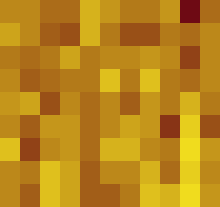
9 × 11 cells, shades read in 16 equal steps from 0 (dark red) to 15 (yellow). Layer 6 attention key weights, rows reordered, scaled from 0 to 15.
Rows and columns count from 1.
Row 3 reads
8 7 8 11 8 9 9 10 9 4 9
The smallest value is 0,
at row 1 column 10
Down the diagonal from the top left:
9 9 8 8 7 9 12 12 12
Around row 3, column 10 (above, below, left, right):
7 7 9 9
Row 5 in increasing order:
5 6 7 8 8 9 9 10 10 11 12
